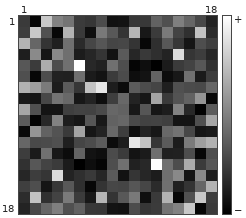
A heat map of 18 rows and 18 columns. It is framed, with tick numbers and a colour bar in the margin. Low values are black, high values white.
Overall the values sit about 30% of the way up the scale. The values are skewed, with a long tail toward high values. A half turn leaves it unchanged. No seam splits the table. No overall slope runs across the table.
